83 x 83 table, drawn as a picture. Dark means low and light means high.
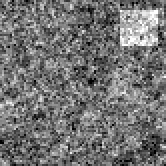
Slope: none. Odd patch: higher, in the top right. Mirror symmetry: none. Ninth with the highest average: top right.
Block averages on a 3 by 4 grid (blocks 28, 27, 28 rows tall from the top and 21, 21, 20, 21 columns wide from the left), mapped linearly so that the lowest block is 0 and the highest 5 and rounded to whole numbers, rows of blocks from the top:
1105 | 2112 | 0110
